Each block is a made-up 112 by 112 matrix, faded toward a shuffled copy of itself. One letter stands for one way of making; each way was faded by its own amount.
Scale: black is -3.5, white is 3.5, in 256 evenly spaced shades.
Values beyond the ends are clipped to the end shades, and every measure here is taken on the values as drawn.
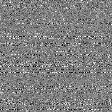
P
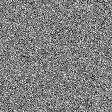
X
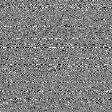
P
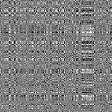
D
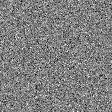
X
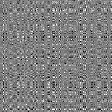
D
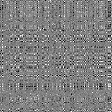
D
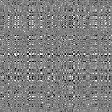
D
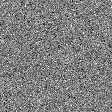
X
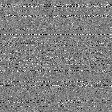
P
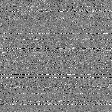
P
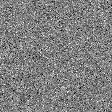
X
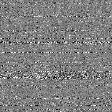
P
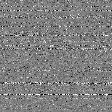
P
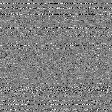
P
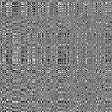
D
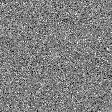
X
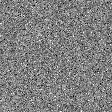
X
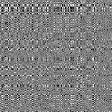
D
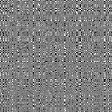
D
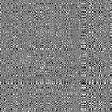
D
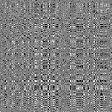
D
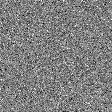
X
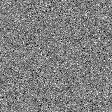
X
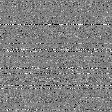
P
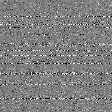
P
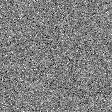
X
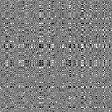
D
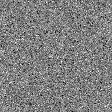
X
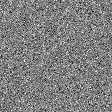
X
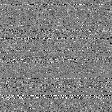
P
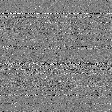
P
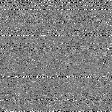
P
